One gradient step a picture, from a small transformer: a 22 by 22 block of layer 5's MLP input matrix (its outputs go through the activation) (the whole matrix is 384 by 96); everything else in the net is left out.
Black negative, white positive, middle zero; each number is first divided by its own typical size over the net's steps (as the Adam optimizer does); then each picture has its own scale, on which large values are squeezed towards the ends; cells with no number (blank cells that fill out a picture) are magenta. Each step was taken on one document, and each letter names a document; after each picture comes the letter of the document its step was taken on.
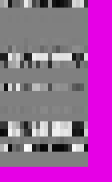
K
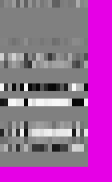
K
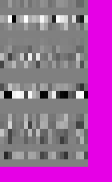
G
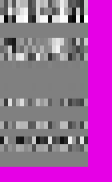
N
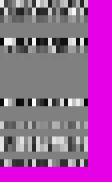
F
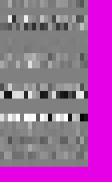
G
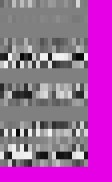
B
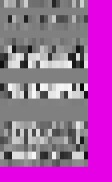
B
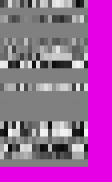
B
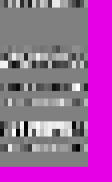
K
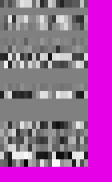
B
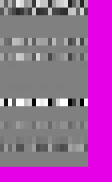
N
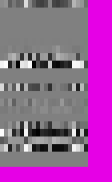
K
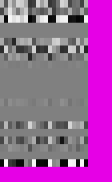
F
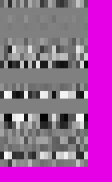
B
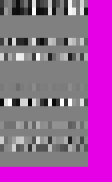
N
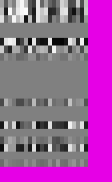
F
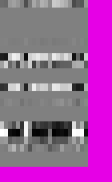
K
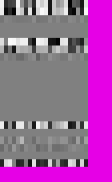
F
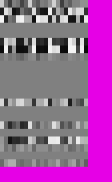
F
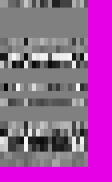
K
